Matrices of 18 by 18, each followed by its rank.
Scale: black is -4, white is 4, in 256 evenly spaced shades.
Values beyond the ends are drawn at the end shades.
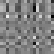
two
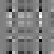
one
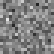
full rank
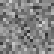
full rank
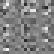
three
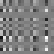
one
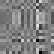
two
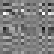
two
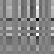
one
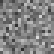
full rank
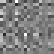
three
